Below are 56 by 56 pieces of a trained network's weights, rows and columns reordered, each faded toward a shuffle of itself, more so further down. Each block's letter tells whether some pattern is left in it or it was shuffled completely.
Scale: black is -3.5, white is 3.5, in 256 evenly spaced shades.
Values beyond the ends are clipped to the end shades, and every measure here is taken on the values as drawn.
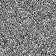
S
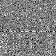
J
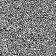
J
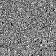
J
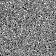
S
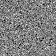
S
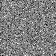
S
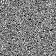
S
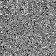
J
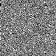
J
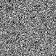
J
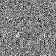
J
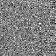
J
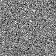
S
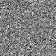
J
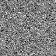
J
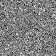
S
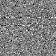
J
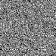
J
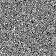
S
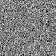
J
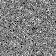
S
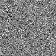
J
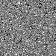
S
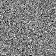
S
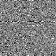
J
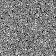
S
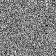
J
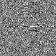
J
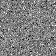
S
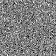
J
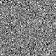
J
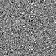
J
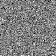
J
